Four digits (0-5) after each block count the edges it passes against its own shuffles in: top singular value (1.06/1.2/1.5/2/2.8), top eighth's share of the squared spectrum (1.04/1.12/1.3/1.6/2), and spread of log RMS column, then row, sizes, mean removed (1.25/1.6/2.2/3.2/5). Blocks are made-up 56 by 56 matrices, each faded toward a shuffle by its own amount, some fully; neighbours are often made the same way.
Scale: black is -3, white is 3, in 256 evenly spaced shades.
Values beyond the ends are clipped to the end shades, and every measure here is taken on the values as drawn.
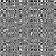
5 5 3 3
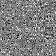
3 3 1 1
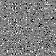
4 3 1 0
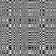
5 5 4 4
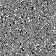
0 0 0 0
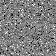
2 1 0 0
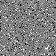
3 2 0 0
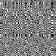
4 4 3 3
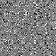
3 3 1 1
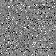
3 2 1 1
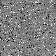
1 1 0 0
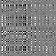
5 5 4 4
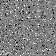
1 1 0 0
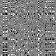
4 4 3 2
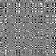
5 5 3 3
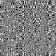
4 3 2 2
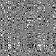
4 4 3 2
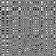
5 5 3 3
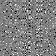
4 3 2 2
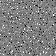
2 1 0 0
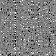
4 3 2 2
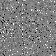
3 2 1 0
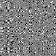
4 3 2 2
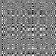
5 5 4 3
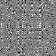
4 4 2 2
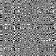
4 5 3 3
